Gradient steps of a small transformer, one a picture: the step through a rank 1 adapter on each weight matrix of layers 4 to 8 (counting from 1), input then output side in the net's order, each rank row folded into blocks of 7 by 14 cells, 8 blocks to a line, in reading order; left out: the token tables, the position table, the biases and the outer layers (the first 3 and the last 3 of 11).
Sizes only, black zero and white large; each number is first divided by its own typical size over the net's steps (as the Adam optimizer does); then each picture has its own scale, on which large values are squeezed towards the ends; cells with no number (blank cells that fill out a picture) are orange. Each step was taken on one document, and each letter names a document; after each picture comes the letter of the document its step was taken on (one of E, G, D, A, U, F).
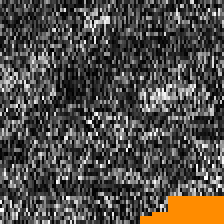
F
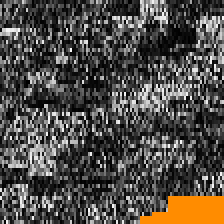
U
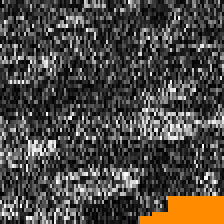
F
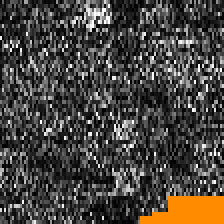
F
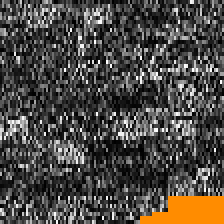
F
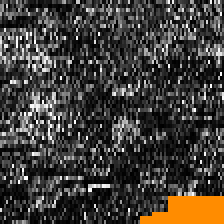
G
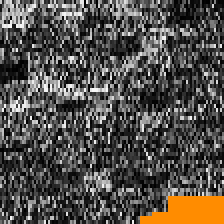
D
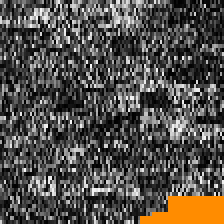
D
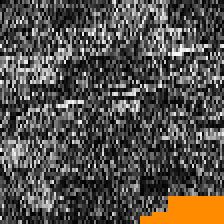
U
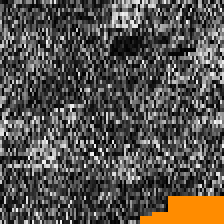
U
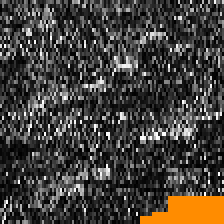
G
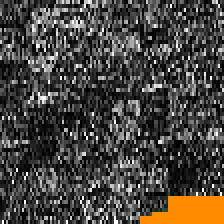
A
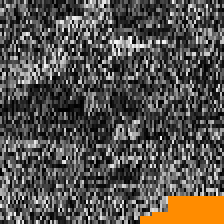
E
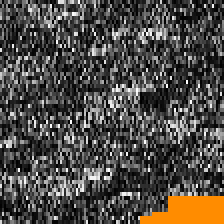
D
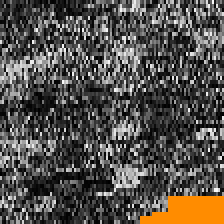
E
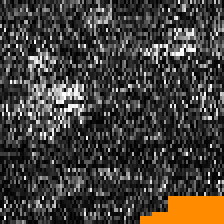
G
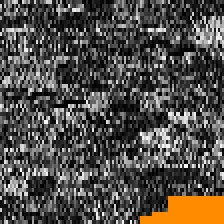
U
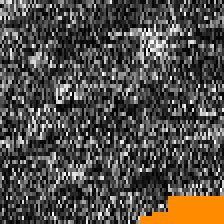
D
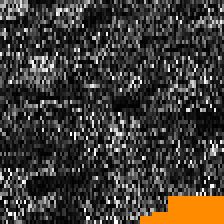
A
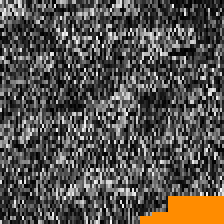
D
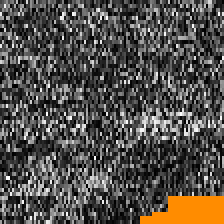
F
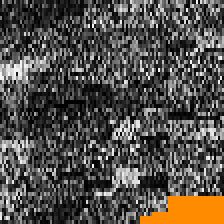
E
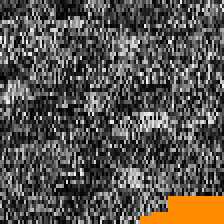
E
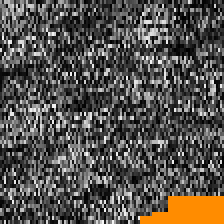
D
